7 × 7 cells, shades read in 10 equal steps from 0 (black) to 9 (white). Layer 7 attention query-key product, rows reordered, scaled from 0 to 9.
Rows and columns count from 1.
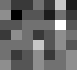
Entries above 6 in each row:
1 0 1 0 1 0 0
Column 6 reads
7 4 9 5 5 4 4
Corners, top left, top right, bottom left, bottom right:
4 1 5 5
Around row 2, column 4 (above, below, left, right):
4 4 3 1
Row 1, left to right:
4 2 2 4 2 7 1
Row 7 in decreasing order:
5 5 5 4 4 3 3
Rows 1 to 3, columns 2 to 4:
2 2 4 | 0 3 3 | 3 4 4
